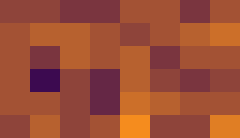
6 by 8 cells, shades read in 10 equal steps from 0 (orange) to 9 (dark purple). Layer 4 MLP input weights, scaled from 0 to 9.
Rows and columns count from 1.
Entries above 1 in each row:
8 8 8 8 8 6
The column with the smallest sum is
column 5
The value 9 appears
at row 4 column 2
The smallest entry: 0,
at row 6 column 5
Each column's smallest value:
4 3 3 4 0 3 3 1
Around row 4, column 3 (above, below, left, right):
3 5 9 7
